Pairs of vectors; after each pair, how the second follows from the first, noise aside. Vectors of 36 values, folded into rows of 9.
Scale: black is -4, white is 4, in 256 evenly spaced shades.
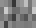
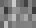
negated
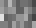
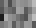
negated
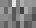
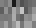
negated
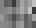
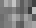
negated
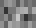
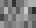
wrapped around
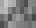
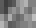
negated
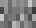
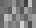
wrapped around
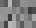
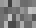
negated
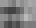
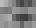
wrapped around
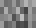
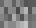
negated
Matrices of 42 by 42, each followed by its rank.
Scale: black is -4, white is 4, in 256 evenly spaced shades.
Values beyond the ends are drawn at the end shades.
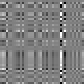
one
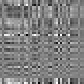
two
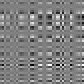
one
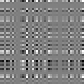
one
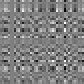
two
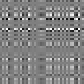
one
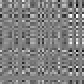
two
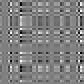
one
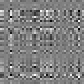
two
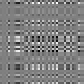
one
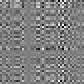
two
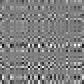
two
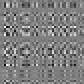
two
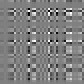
one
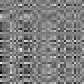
two
